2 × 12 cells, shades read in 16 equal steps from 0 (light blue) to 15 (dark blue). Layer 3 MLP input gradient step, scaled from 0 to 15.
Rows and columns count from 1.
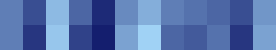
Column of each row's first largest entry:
5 5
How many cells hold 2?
1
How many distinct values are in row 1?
9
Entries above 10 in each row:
3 4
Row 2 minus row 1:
0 2 -1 3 1 -2 -3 2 2 -1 2 -1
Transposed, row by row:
7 7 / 11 13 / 2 1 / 9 12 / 14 15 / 6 4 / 3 0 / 7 9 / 8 10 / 9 8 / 11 13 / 5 4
